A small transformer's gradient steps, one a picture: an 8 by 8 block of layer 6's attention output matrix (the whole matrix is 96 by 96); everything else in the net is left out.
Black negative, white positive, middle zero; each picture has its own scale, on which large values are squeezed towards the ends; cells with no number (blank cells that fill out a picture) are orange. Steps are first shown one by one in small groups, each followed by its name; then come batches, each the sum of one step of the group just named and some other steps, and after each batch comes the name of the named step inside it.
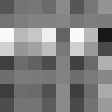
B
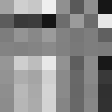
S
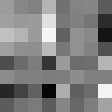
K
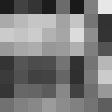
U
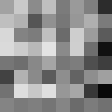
B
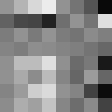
S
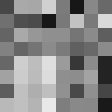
S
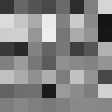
K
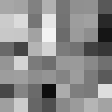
K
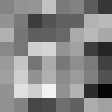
B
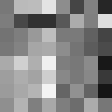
S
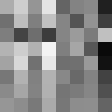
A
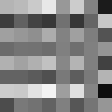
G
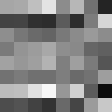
G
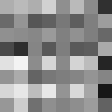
G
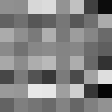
G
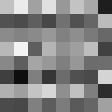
G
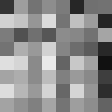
A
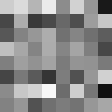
G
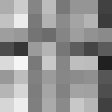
A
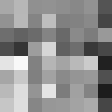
A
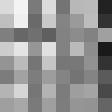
A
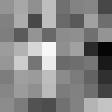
A
